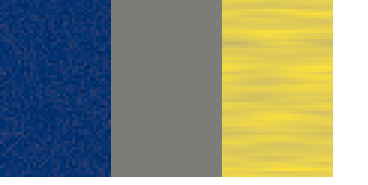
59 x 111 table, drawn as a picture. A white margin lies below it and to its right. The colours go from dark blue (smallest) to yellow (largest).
The table splits into one row of 3 panels. Panel 1,1: very low, fine-grained, faint in contrast. Panel 1,2: middling, flat. Panel 1,3: very high, streaked across, faint in contrast.
